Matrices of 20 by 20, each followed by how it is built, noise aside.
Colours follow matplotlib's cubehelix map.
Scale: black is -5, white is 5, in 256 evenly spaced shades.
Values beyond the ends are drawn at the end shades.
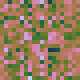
low rank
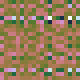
low rank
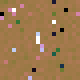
sparse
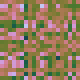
low rank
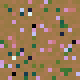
sparse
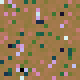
sparse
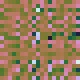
low rank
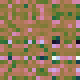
low rank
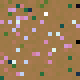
sparse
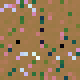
sparse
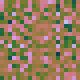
low rank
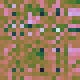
low rank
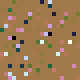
sparse
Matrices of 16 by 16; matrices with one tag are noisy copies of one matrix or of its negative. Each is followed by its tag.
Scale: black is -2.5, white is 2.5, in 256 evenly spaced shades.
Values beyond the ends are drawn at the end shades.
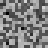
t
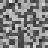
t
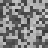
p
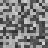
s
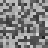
s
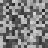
p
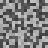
t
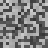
s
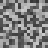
t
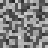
t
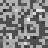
s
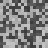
p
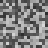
s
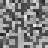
t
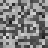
s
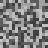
t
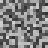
t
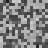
p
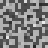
t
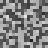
t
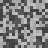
p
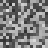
s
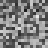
s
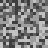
s
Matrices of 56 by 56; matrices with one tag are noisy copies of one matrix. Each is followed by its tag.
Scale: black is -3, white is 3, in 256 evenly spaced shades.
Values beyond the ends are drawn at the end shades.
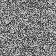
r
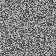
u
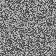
u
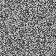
u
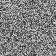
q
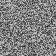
q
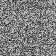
r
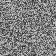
q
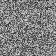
r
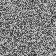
q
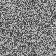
q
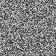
u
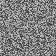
u
